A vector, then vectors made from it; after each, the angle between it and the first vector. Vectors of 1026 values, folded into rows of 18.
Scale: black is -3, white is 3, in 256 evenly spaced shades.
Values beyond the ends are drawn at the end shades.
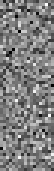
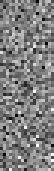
partly aligned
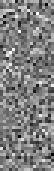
nearly opposite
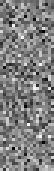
orthogonal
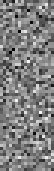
nearly parallel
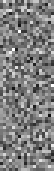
nearly opposite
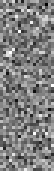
nearly opposite
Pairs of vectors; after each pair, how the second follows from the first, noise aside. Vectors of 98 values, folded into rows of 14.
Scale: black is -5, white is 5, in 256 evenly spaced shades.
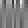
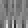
reversed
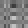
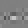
partly zeroed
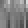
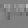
partly zeroed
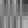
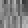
copied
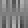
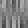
copied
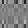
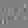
partly zeroed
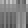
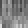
reversed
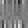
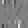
partly zeroed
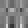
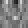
reversed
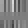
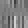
reversed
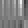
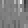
partly zeroed
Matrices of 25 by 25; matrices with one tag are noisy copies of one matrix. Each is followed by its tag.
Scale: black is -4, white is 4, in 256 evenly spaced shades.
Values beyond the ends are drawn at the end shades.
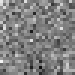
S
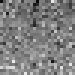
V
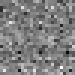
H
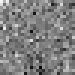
S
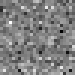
H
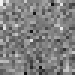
S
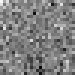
S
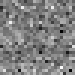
H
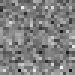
H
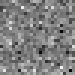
H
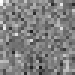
S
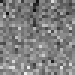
V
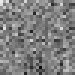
S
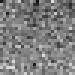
V
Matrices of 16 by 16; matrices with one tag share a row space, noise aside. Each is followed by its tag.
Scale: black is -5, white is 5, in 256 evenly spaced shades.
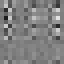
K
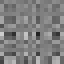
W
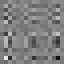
K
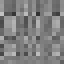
W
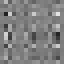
K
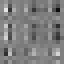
K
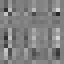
K
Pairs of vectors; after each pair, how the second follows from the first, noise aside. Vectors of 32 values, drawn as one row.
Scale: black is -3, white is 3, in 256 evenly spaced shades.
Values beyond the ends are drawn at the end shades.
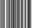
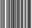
copied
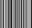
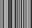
copied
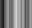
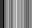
copied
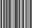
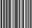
copied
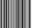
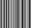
copied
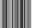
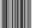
copied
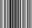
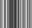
copied
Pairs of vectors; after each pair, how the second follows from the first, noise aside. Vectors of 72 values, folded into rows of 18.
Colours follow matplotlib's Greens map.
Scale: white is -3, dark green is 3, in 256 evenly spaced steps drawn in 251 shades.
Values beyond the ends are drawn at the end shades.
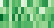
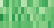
shrunk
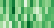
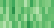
shrunk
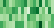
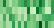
sign-scrambled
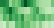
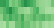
shrunk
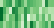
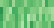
shrunk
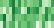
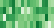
sign-scrambled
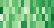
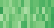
shrunk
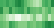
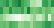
copied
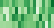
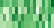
copied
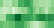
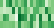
sign-scrambled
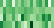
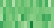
shrunk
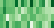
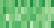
shrunk
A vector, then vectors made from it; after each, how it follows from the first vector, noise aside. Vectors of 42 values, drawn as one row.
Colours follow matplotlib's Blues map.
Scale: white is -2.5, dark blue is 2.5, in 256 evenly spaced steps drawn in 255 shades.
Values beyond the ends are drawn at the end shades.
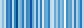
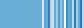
partly zeroed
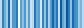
reversed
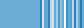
partly zeroed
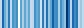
reversed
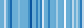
partly zeroed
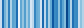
reversed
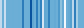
partly zeroed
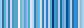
reversed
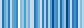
reversed
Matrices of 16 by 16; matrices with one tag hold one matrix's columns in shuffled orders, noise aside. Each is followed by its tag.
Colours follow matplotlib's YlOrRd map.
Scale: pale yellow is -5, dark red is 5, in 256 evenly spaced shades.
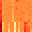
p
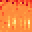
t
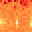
t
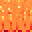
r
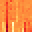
p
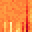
p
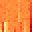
p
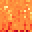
r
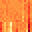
p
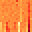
p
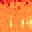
t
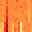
p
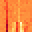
p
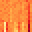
p
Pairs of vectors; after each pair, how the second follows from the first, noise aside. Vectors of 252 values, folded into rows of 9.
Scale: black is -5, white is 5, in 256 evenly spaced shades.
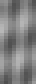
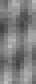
negated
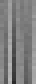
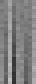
copied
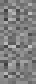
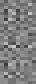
copied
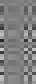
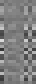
negated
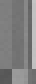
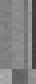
negated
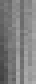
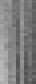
negated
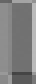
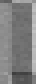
copied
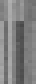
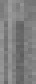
shrunk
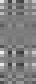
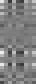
copied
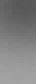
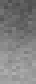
copied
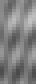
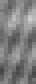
copied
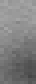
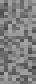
shuffled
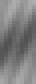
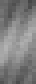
negated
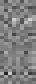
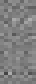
shrunk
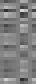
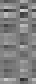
copied
